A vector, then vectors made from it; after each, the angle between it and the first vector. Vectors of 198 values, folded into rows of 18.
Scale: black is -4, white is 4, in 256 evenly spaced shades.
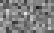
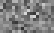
partly aligned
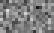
nearly parallel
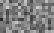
nearly opposite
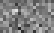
partly aligned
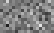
orthogonal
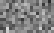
partly opposed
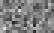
partly aligned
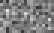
nearly parallel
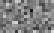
partly opposed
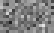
orthogonal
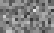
partly opposed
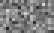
nearly parallel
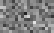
orthogonal
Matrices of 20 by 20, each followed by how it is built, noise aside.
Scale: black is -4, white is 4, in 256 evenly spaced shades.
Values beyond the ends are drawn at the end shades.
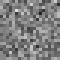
noise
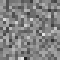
noise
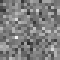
noise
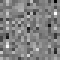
uneven columns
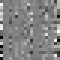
uneven columns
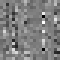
uneven columns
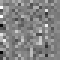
uneven columns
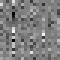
uneven columns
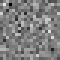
noise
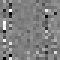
uneven columns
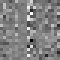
uneven columns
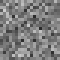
noise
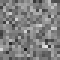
noise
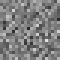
noise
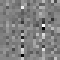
uneven columns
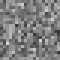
noise
